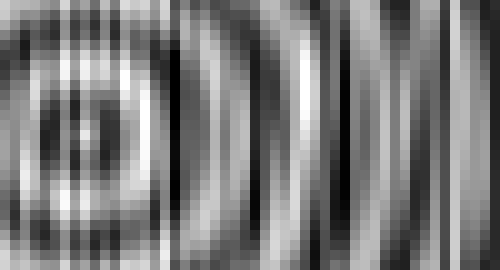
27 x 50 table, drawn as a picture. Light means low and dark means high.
Grain: streaks running down. Average level on the scale: 50%. Rings: centred on the middle left. Slope: none.
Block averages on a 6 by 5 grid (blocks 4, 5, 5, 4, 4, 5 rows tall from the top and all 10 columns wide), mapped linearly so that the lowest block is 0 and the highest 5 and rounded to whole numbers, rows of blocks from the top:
32345 / 23324 / 33323 / 23243 / 03154 / 32255
